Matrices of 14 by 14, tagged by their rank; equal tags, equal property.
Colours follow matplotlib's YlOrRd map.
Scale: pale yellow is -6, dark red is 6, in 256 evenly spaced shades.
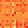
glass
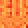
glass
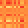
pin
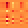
pin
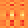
pin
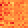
glass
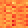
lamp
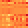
lamp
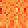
glass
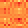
lamp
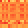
lamp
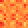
lamp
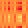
pin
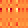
pin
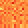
glass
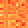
glass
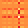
pin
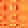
lamp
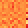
lamp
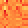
glass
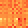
lamp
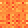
glass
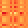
pin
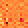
glass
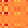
pin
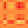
pin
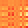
pin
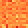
glass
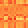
lamp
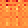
lamp
